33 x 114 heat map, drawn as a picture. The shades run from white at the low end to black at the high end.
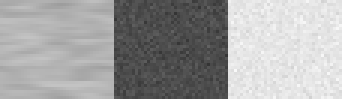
It is made of 1 by 3 panels. Panel 1,1: low, streaked across, faint in contrast. Panel 1,2: high, fine-grained, faint in contrast. Panel 1,3: very low, fine-grained, faint in contrast.
